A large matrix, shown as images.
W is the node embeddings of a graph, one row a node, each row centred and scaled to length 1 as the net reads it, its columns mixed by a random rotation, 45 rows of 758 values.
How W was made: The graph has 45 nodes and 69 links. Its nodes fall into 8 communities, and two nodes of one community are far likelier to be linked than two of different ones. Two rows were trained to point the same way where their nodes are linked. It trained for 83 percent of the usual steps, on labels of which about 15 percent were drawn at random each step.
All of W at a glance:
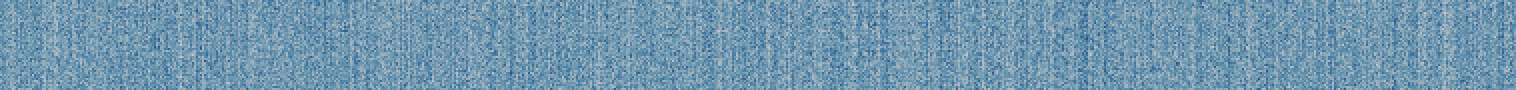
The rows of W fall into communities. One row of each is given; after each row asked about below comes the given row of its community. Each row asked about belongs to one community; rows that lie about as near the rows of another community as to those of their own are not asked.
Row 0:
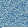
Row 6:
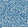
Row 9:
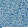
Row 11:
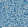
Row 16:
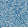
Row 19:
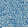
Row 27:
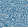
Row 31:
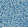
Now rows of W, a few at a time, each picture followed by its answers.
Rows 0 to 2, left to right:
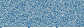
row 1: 16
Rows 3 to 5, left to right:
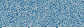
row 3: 6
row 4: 19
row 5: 11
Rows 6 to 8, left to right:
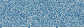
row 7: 27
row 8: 0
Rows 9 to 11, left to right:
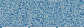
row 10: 27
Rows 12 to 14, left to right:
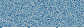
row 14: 19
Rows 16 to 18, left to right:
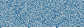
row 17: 16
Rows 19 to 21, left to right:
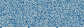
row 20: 31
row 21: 9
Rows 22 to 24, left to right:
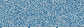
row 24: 19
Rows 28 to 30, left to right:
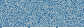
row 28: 0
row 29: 6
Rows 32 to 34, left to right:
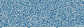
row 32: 31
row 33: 27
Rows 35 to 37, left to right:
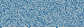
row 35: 11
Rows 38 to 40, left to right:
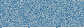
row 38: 0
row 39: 19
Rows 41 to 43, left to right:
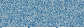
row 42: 31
